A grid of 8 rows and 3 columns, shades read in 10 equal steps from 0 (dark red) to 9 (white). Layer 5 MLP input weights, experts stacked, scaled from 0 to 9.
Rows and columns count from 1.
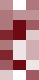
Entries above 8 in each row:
1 0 0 0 0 0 0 1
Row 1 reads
5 9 4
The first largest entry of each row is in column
2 2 1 3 2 2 3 2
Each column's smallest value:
1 0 3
